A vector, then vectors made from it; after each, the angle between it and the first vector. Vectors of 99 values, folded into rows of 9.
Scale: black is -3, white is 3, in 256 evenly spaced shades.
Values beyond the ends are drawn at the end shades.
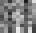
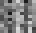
nearly parallel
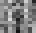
nearly opposite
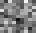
partly opposed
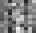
nearly parallel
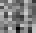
nearly opposite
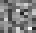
partly aligned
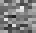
orthogonal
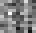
nearly opposite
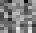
nearly parallel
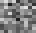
partly opposed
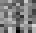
nearly opposite
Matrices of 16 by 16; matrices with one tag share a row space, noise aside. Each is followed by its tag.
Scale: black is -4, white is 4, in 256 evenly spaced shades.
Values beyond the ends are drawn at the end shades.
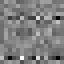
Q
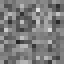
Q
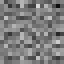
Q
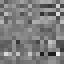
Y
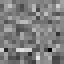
Q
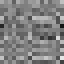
Y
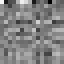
Q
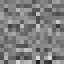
Q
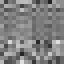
Q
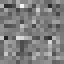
Q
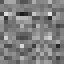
Q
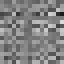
Y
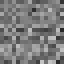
Y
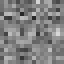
Q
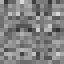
Q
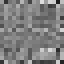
Y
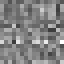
Y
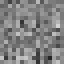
Q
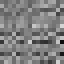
Y
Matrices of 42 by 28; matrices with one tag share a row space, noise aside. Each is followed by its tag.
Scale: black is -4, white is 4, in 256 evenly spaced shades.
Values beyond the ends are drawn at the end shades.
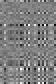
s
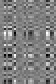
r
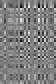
s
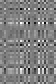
s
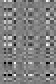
r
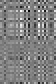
s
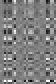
r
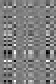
r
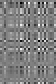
s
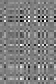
s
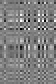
s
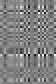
s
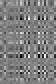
s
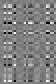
r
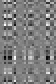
r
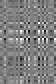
s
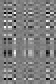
r
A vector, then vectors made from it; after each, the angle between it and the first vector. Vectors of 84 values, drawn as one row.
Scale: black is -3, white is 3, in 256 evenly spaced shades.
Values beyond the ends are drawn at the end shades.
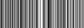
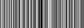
nearly opposite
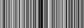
nearly opposite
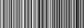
partly opposed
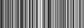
nearly parallel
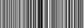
nearly opposite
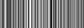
orthogonal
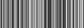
partly aligned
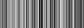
partly opposed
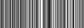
nearly parallel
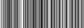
partly opposed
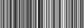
partly opposed
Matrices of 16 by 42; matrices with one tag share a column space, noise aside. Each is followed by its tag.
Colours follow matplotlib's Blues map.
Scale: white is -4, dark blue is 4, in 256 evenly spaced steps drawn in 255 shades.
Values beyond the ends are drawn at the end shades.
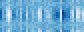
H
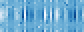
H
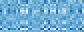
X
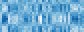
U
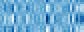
U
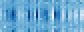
H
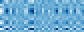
X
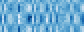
U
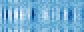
H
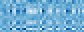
X
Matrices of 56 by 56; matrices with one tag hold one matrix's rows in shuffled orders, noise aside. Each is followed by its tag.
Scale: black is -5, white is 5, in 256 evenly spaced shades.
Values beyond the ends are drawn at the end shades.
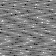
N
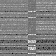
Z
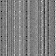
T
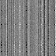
T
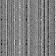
T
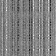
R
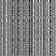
R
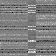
Z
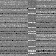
Z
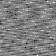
N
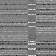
Z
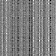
R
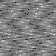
N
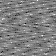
N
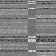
Z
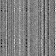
T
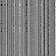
T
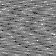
N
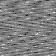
N
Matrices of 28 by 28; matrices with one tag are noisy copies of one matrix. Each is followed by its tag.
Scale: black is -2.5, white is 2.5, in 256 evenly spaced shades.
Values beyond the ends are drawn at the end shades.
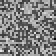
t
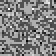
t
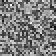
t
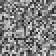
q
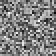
t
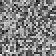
q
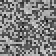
t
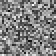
t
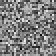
t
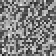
q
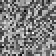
q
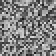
q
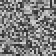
t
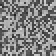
q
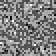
t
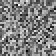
q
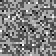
t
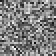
t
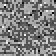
t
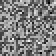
q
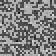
t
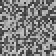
q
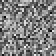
q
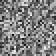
q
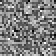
t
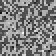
q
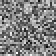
t
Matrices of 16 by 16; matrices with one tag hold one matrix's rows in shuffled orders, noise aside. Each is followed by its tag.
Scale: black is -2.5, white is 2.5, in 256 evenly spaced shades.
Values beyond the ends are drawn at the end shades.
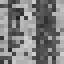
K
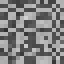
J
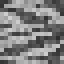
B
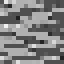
B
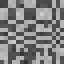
J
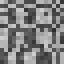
J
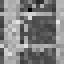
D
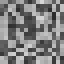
J
